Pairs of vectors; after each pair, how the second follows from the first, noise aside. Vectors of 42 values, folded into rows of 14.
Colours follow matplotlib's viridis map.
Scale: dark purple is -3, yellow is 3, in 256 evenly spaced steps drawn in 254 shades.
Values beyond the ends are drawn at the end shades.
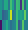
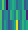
wrapped around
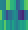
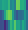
wrapped around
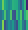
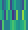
reversed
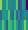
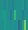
partly zeroed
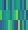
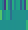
partly zeroed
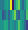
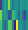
reversed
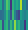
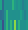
partly zeroed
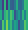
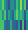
reversed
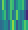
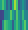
reversed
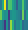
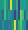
wrapped around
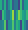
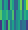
wrapped around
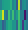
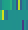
partly zeroed
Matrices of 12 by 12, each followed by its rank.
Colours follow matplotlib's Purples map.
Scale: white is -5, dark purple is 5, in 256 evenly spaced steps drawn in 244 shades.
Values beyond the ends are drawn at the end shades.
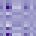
one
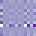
one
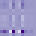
one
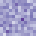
full rank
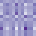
one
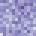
full rank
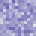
full rank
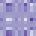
one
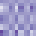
one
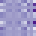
one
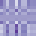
one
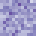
full rank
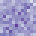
full rank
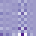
one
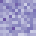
full rank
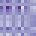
one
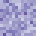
full rank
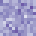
full rank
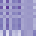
one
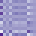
one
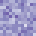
full rank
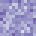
full rank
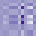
one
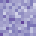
full rank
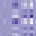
one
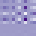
one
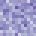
full rank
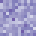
full rank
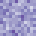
full rank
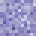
full rank
